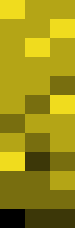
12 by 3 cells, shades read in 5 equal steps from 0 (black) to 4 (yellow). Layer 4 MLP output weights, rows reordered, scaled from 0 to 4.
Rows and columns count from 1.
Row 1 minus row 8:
1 1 0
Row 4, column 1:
3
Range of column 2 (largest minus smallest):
3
